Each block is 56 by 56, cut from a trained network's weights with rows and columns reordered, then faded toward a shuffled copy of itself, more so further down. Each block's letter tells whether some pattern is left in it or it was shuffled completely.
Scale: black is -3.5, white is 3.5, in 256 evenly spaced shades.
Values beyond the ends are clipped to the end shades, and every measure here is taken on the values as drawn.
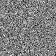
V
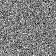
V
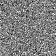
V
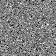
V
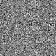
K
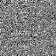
K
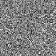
K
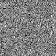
K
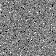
V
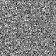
K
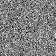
V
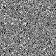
K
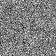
V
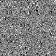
K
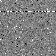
K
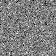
V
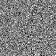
K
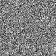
K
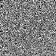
K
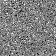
V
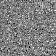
K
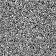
V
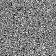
V
